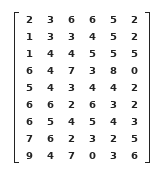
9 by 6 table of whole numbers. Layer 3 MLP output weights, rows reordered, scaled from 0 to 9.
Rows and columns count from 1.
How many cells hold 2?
8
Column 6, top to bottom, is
2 2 5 0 2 2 3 5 6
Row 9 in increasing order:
0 3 4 6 7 9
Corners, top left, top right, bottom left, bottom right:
2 2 9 6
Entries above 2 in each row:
4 4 5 5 5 4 6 4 5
